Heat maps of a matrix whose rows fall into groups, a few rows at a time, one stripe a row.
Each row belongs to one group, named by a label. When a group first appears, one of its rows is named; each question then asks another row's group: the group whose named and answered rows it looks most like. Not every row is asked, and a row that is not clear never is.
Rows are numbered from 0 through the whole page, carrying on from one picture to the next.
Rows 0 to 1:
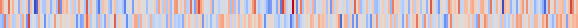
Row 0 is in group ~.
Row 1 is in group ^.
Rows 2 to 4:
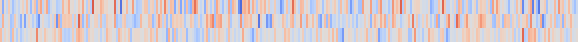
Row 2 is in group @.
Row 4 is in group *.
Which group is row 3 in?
~
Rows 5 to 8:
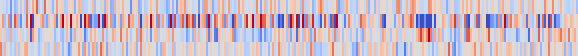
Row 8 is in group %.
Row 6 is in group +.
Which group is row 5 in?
*
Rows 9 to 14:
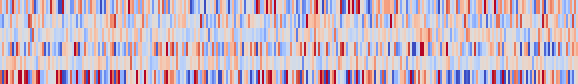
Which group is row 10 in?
^
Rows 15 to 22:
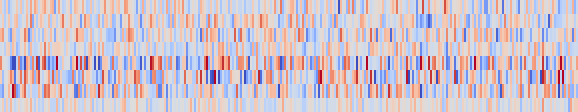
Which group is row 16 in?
+
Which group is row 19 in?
*
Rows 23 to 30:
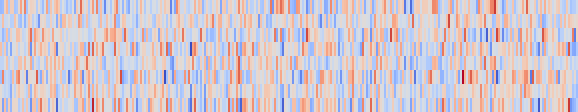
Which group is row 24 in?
~
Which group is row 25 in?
^
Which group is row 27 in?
+
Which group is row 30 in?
@
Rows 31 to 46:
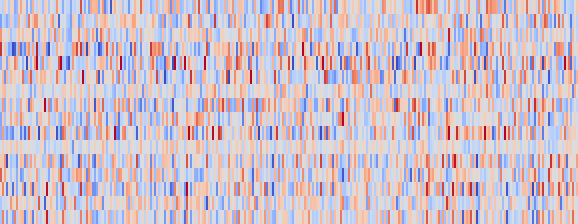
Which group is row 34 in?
*
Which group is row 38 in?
*
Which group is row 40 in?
~
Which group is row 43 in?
*
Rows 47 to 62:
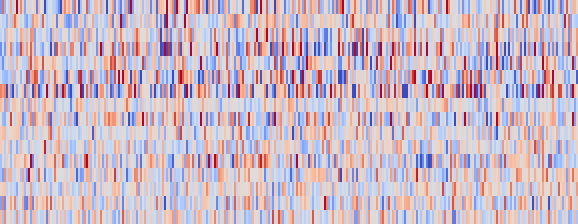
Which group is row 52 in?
*
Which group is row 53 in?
%
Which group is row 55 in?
^
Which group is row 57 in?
*
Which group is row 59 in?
^
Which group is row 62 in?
%
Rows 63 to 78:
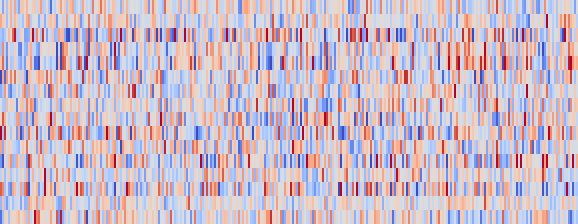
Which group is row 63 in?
@
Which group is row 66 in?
~
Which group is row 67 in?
~
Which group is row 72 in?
*
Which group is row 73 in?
@
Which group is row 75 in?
*
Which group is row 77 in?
~
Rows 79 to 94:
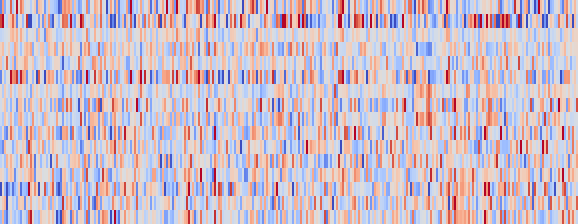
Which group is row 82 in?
+
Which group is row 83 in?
%
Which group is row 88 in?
~
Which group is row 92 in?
~
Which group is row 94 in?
~
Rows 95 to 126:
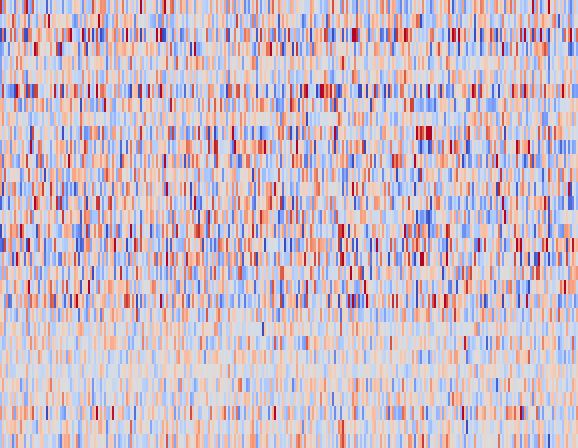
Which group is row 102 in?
+
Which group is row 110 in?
+
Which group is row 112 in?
^
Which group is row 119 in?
^
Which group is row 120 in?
+
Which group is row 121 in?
%
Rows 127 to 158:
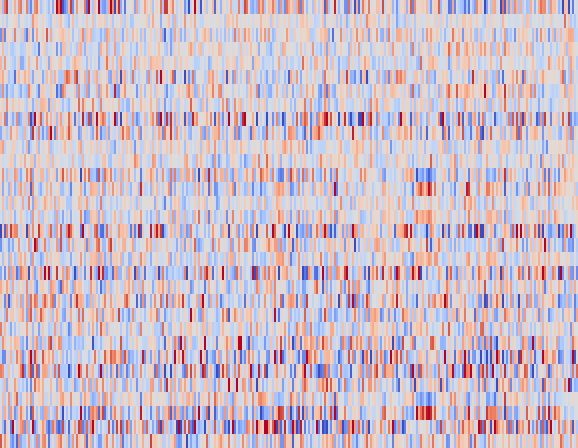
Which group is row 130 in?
~
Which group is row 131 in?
*
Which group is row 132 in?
@
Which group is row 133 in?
~
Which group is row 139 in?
+
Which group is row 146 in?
*
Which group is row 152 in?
^
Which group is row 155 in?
+
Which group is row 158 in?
*
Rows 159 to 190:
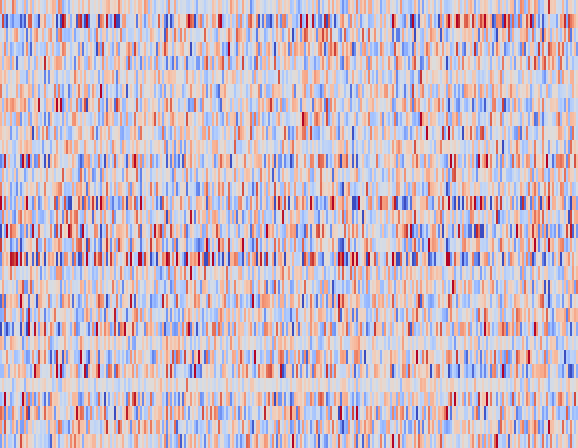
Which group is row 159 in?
*
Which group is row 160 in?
~
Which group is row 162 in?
%
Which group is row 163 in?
*
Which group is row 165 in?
%
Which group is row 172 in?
*
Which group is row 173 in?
%
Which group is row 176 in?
*
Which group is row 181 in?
^
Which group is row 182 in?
~
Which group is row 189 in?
*
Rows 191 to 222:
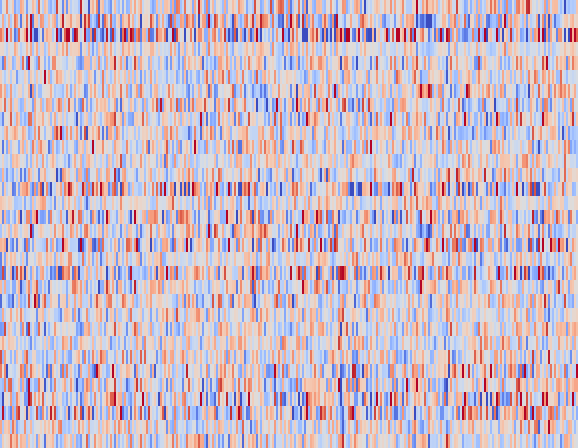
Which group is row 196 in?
*
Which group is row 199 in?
^
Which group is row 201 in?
@
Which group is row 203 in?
~
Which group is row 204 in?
@
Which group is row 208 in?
%
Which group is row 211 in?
*
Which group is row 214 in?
^
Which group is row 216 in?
%
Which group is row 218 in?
^
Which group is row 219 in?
^
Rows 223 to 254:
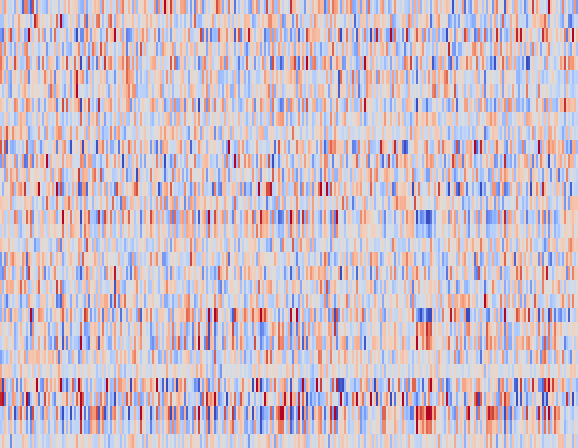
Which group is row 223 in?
%
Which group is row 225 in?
^
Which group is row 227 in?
+
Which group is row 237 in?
@
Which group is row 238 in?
+
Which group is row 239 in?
+
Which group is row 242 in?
^
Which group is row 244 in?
~
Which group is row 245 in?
+
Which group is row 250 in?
*
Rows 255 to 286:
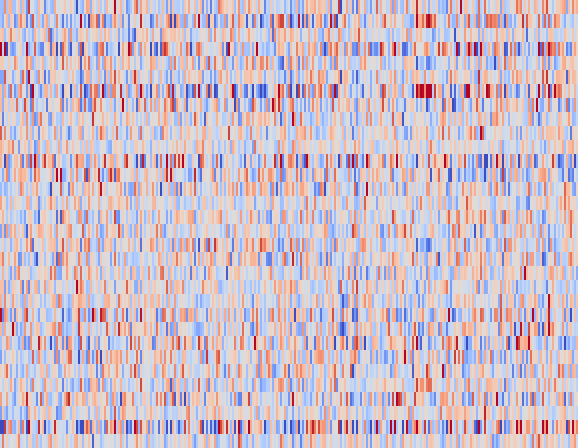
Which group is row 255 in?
^
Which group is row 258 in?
%
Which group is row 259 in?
+
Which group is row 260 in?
^
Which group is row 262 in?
%
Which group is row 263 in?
@
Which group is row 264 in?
%
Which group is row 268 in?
@
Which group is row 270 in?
~
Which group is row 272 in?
+
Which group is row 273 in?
~
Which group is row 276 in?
*
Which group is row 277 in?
%
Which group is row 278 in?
*
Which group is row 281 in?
%
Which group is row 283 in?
@
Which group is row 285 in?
^
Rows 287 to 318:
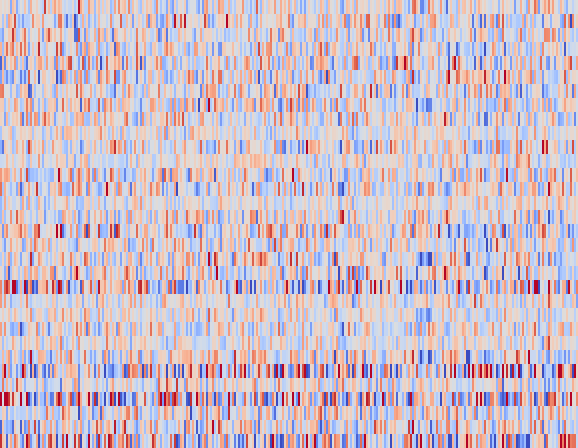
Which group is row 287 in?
*
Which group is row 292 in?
~
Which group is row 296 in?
@
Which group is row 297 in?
^
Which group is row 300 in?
*
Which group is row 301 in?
^
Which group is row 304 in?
^
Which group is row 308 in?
%
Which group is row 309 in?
+
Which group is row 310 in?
*
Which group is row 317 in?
~
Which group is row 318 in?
+
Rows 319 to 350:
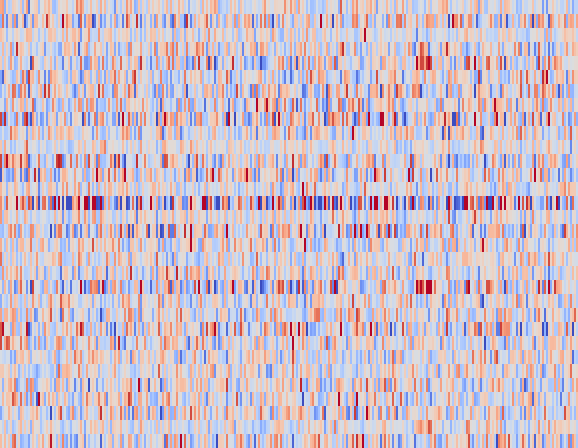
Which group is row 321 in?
+
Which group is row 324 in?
^
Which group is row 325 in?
*
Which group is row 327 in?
%
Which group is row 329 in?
%
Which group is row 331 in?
~
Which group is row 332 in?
+
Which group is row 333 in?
%
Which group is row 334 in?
%
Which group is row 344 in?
@
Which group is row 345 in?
~
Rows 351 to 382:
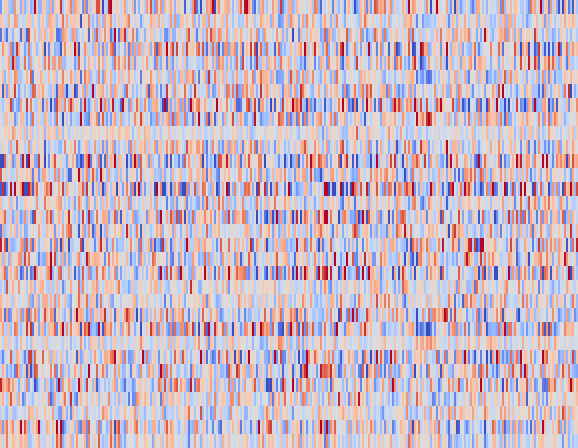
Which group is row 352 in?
+
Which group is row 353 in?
~
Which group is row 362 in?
^
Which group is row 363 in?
%
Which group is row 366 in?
@
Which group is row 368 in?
%
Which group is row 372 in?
%
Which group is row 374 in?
+
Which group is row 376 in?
^
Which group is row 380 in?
~
